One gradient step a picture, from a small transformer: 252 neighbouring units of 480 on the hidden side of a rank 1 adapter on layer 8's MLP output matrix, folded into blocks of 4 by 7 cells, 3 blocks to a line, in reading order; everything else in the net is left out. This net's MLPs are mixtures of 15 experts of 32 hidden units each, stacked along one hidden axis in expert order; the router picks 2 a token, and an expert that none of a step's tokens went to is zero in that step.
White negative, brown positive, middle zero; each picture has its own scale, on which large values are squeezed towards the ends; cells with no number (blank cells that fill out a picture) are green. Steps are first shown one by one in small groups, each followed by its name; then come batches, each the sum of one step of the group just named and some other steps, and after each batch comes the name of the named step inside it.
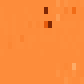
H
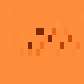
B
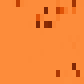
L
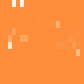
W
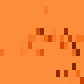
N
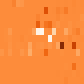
N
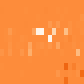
N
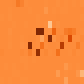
B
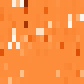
W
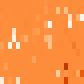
N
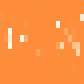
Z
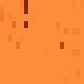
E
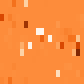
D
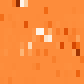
D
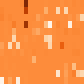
E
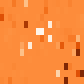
D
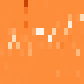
E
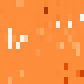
Z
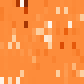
E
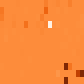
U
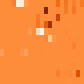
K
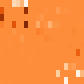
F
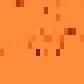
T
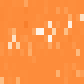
F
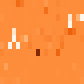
T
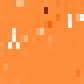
K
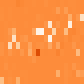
T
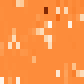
K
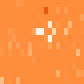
K
